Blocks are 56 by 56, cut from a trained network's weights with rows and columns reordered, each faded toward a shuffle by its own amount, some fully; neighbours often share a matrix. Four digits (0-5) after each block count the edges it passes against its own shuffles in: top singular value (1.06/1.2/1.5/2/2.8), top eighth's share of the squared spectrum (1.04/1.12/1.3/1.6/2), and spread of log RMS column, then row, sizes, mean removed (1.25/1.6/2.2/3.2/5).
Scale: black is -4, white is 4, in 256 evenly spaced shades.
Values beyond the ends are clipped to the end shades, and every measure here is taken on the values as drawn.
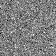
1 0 0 0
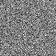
0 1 0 0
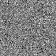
0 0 0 0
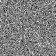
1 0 0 0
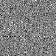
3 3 1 1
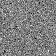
0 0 0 0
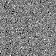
0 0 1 0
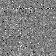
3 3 1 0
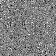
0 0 0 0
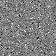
0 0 0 0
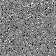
0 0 0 0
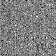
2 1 0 1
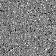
0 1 0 0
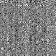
2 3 0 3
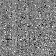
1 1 0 1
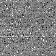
2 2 1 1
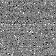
2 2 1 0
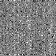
2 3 0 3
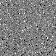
0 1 0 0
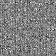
2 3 0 2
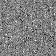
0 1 0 0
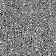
1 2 0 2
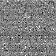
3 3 2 1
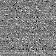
2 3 2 1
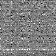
3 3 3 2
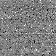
1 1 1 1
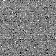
2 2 1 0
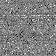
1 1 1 0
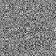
3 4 2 2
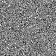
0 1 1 0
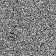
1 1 0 0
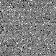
1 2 1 0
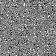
1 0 0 0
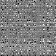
3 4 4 2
